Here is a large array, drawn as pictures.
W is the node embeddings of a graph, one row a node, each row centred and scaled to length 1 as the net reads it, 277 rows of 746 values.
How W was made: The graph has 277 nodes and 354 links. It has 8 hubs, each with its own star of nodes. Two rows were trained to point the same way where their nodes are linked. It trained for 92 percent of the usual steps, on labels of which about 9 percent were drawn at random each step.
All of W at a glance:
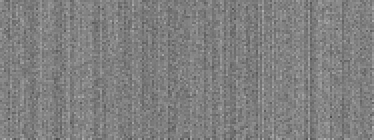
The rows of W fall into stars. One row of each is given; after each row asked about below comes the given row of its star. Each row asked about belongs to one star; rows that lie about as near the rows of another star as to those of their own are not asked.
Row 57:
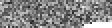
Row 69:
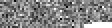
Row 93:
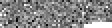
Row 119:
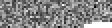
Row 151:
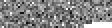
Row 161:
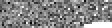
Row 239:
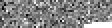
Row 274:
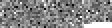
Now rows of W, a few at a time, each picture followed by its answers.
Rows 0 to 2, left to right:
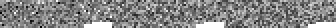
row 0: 274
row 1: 151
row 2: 161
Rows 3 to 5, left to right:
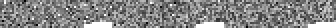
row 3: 151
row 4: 274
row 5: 151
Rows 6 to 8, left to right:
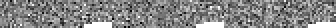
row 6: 57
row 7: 93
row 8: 274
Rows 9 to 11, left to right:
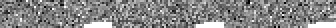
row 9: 57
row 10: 151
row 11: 151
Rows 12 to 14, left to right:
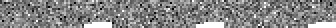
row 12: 57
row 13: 119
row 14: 239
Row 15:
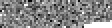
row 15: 93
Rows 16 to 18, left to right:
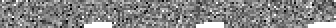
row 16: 57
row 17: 119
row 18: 274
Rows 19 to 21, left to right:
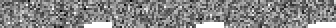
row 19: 57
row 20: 57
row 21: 274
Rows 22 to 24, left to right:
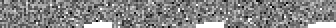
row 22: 151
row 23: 151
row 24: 161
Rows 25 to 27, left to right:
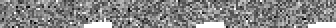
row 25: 274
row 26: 239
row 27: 119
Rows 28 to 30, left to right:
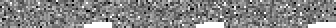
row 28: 274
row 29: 93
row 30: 119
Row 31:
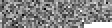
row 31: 161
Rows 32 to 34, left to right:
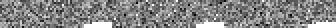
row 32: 274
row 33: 239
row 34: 274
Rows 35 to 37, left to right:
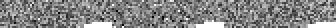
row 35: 151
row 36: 151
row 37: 151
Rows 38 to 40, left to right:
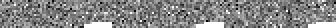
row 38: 57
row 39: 119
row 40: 239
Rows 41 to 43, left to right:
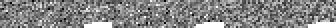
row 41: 239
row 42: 161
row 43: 93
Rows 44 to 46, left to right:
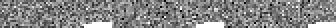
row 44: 239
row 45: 161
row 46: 161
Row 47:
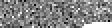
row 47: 161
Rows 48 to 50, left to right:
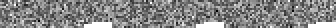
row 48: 119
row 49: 93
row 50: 239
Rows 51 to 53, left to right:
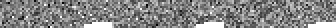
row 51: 161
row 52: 161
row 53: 239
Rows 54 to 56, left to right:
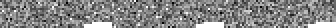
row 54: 69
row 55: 151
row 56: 57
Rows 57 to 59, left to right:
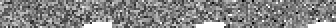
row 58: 274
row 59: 93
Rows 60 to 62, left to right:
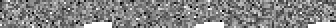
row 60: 161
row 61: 161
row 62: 119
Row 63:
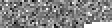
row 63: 161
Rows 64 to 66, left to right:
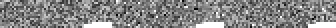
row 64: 274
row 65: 151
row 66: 57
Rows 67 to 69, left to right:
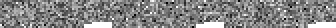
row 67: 161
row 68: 57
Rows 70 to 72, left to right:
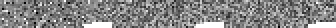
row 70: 239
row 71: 239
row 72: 69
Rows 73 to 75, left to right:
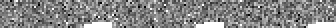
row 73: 57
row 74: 274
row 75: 57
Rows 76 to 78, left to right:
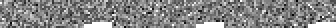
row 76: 151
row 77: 274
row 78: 57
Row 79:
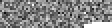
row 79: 69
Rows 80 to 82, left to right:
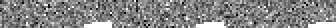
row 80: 161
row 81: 151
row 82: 239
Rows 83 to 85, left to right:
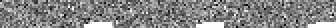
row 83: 69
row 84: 161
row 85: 69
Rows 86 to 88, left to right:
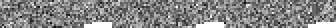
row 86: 57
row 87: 57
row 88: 93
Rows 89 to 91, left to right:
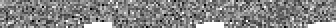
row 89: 119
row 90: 239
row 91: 151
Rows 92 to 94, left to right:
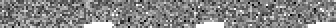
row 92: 274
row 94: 119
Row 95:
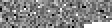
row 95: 69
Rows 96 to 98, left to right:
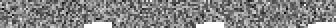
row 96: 119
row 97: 57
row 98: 161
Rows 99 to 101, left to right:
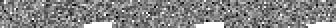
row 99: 151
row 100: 119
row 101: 239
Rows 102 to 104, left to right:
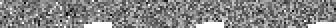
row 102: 119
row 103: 57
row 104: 119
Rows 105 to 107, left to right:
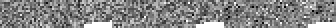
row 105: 69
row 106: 93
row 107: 274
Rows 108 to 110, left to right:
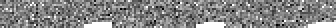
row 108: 151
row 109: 57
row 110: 93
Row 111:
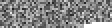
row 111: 151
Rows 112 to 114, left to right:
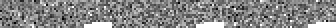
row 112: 161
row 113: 57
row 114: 119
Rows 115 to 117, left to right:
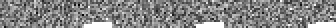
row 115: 239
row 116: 239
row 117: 274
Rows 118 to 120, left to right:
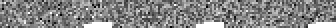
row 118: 239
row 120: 69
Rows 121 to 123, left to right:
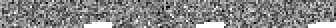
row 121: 93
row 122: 161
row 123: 93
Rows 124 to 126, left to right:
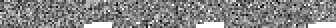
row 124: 161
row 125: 239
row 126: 57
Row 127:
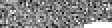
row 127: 93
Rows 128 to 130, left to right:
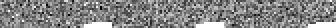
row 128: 57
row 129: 274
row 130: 161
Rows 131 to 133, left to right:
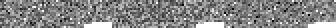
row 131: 239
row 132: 119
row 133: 274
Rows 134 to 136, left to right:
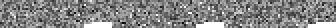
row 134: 69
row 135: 161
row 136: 69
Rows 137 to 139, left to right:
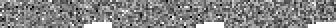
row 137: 274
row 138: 69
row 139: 274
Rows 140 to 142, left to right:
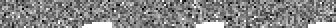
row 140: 161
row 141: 274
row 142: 119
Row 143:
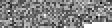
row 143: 57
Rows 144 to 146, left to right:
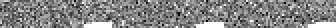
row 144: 274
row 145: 119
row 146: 151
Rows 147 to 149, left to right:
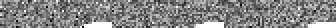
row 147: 93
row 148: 57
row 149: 69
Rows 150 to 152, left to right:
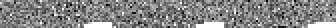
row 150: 69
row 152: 151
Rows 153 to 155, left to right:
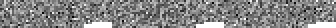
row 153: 151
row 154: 119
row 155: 119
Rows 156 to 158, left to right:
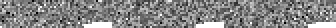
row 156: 239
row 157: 239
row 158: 239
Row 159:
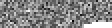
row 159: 274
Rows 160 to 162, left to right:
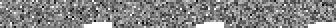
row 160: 119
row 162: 239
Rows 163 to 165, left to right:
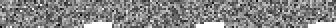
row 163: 93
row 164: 239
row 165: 57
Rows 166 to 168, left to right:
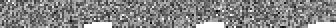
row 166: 161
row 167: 93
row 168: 119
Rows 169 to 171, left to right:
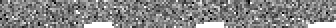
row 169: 161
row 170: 239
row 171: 151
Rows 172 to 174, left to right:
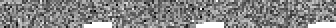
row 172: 239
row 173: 119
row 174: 57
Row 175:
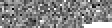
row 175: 239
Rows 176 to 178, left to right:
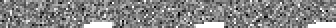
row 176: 151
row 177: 119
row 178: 119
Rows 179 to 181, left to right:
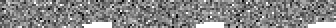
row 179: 239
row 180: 57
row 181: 93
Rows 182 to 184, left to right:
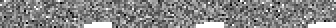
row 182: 151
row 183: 119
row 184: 274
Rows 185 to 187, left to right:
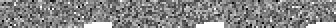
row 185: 57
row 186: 161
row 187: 161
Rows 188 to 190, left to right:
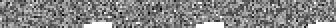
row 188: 274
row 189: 239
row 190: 57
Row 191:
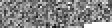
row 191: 57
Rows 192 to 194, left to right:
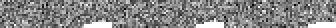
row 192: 57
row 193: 57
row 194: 57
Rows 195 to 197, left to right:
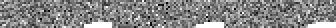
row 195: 239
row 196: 161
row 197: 93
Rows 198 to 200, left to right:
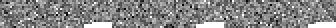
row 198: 119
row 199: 57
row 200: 161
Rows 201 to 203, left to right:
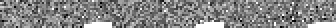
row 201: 57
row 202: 239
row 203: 151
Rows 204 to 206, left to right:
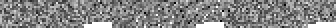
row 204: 119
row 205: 161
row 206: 151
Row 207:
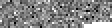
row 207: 274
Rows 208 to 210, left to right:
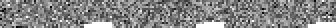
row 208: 93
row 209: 239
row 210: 151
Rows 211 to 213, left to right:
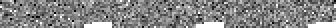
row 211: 69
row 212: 57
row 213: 239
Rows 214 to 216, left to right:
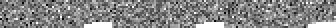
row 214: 161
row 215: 119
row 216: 274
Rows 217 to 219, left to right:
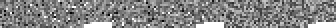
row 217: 151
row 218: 119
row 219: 69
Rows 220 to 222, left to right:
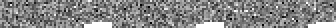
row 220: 69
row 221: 57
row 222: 69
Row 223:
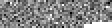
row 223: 274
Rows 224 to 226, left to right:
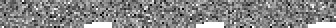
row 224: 151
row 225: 57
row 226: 93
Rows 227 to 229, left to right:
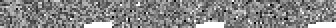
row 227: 239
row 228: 93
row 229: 161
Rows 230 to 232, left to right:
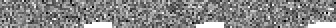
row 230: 151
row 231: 93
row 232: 151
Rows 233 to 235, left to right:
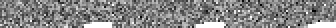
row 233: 119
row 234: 274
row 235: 93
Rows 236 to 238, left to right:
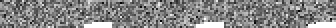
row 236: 69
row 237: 274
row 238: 69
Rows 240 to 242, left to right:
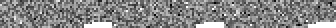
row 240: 57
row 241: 69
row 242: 93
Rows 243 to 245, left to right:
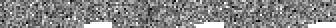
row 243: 151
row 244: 239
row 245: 119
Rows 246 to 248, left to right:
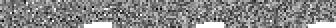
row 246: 151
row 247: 274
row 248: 93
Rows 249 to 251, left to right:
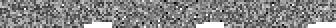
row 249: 119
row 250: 161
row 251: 151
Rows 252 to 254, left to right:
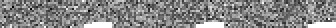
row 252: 93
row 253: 93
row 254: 274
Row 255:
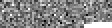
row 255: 69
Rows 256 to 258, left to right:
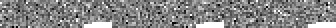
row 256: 93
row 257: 69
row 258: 119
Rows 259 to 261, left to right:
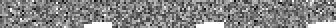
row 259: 119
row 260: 119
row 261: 274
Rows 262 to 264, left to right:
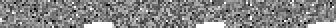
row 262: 69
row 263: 239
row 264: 93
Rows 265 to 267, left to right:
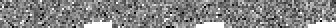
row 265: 69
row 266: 151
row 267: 151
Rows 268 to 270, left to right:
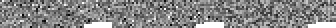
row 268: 57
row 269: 57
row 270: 119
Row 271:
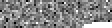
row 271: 161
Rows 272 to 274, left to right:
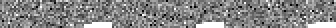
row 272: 57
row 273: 69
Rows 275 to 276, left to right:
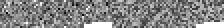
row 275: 239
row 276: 239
